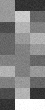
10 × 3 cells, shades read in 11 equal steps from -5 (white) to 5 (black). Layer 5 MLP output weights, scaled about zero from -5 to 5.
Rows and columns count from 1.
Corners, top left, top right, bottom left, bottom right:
-1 3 3 -5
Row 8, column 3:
1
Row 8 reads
0 -1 1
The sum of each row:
5 -3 0 -2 0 1 -3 0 3 -7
